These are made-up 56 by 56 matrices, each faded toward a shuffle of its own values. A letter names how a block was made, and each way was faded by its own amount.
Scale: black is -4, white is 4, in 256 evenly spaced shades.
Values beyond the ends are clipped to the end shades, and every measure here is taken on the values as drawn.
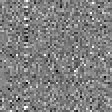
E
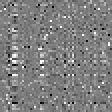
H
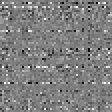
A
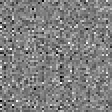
E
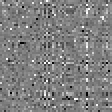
H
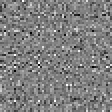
E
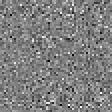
E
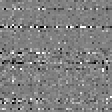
A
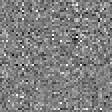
E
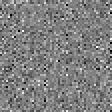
E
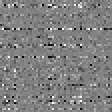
A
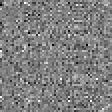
E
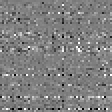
A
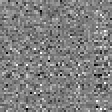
E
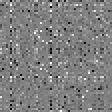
H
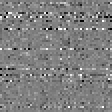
A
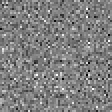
E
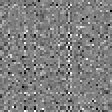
H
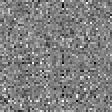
E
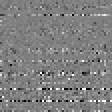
A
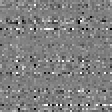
A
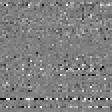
A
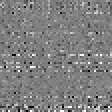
A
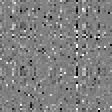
H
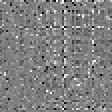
H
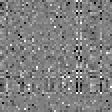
H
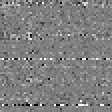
A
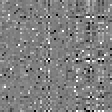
H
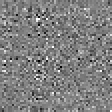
E
